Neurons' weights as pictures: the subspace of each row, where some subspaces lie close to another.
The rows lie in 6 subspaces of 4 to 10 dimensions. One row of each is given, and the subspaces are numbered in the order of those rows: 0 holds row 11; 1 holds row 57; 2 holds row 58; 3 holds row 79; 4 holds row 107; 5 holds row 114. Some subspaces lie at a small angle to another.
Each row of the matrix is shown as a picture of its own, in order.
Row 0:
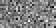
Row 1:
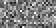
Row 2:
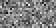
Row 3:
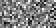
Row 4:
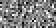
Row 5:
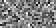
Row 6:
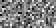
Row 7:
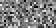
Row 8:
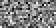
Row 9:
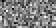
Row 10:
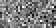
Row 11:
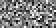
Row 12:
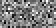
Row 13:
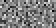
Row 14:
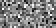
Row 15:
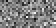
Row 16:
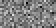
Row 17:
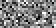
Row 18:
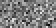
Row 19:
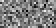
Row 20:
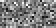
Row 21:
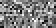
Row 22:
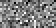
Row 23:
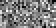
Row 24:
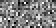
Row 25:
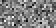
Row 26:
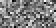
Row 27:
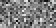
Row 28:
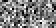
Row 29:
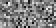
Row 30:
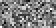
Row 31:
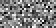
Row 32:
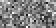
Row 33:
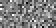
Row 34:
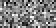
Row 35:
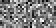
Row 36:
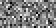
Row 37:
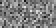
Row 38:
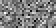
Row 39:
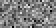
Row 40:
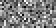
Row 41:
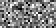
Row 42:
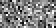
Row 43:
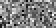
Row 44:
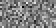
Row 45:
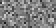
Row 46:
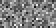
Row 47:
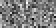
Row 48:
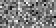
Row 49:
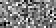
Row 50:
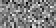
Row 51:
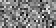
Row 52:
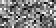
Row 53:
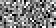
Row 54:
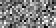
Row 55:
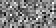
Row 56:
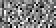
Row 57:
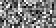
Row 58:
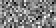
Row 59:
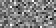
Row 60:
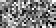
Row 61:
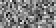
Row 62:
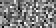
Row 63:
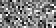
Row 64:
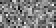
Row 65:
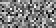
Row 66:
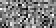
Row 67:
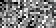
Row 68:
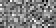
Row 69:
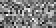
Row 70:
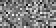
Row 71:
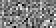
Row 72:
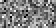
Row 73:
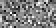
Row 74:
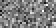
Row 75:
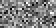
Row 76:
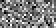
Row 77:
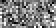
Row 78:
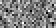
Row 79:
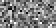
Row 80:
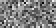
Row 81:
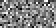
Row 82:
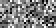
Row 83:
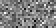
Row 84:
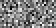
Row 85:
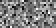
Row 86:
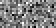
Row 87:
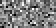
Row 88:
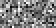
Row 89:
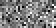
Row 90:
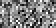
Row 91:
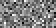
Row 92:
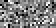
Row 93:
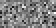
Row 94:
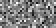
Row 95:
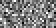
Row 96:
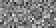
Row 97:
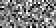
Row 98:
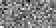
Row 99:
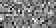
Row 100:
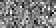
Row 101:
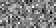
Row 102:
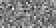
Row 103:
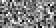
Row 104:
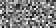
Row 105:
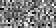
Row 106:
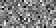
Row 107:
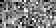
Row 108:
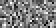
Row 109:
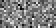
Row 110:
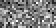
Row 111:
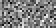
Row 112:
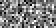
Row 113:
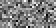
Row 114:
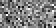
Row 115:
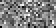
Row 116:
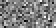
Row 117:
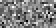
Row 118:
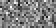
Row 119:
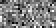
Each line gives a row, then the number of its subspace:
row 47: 4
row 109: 4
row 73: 4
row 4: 2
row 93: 0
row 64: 5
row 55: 2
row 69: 5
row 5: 3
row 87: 3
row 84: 0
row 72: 3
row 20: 0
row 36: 3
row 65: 3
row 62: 0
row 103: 5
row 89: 5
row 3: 4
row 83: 1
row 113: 4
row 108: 3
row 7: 3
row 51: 4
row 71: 4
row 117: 0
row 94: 4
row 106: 1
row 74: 0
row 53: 2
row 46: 3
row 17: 0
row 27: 4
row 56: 4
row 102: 3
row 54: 2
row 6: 0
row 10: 5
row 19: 3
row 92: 3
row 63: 5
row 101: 4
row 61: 5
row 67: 4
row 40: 1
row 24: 0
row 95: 2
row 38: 1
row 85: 0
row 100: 0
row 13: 3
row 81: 3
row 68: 2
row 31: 1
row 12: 3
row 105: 0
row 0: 5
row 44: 0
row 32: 4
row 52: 4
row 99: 5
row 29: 4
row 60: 0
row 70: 0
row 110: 4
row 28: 3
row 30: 3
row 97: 1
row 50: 1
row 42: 5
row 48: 2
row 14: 4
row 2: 0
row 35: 4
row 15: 0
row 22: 0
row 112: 1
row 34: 0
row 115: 3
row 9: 0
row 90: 4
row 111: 4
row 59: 0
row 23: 0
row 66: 4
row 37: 1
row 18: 0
